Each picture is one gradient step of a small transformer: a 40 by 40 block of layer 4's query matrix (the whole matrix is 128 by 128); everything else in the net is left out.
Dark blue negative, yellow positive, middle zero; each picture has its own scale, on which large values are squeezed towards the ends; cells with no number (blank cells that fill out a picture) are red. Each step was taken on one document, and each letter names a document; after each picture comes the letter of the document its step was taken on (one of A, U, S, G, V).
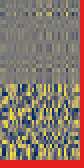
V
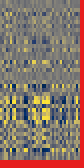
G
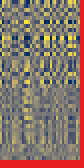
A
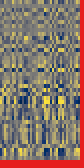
A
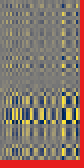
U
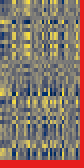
A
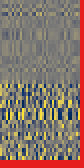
V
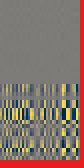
U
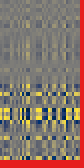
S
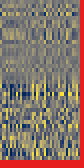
V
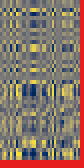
G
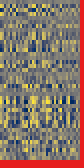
G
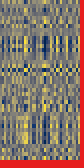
A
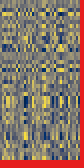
A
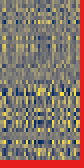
U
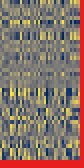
V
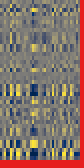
G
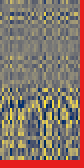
V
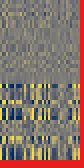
V
